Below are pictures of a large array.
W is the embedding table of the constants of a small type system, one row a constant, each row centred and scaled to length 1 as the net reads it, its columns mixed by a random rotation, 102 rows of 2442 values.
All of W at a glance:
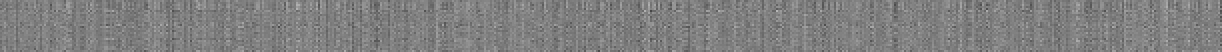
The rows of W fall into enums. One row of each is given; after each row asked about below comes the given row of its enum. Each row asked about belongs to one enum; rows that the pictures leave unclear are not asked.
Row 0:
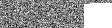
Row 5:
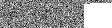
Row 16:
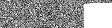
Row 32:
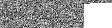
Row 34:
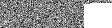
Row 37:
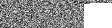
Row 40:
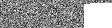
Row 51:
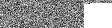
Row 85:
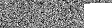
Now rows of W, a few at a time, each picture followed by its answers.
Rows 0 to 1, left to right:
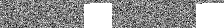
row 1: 51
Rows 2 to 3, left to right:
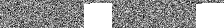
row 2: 51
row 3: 37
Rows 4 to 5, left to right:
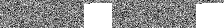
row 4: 51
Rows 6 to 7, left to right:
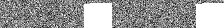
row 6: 16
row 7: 34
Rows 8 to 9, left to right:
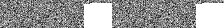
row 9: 34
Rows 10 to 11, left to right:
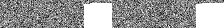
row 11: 16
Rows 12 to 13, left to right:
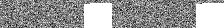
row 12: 0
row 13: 51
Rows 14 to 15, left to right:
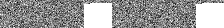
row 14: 51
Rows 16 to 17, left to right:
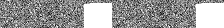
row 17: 16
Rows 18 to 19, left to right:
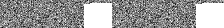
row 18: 34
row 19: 34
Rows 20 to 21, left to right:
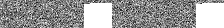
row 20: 32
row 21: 51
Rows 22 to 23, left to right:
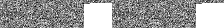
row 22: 32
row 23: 32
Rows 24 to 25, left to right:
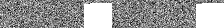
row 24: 51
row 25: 85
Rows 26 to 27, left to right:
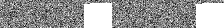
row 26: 5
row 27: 34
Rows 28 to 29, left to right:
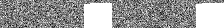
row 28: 0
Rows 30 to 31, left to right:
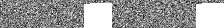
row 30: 40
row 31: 37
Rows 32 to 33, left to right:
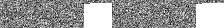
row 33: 40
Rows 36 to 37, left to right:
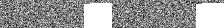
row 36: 0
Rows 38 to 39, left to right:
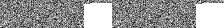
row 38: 34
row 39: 34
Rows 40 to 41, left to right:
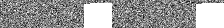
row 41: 37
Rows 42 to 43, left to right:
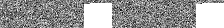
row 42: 32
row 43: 51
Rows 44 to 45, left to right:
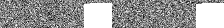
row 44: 16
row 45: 37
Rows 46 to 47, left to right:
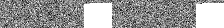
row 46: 16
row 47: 51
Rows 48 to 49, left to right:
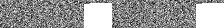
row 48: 37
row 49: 85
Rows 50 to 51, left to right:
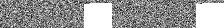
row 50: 37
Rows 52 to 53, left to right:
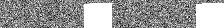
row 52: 16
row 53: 0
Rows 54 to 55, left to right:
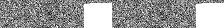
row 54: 16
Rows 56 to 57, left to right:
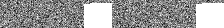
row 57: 0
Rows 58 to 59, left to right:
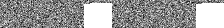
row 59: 37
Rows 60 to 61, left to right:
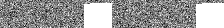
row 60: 5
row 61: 0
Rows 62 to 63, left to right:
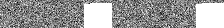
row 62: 51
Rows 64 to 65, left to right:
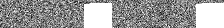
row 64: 37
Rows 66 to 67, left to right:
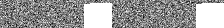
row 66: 0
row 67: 37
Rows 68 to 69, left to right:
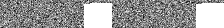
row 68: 34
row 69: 37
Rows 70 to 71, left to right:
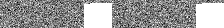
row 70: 51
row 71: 0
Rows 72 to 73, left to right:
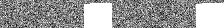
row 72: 0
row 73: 16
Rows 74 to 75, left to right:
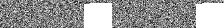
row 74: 37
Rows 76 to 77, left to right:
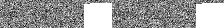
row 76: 5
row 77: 32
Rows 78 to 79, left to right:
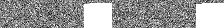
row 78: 16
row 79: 32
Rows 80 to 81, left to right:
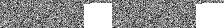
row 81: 34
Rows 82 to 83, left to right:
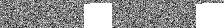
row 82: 0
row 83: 34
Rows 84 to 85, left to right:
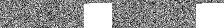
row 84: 16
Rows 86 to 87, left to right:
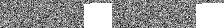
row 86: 34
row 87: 0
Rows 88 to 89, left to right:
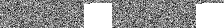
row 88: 51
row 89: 34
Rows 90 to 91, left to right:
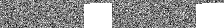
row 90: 0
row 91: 40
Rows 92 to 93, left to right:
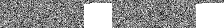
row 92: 34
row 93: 16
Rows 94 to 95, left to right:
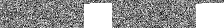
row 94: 32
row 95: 16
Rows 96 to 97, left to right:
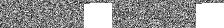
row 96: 37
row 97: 32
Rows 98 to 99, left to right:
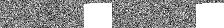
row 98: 16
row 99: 40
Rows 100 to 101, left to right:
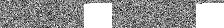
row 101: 51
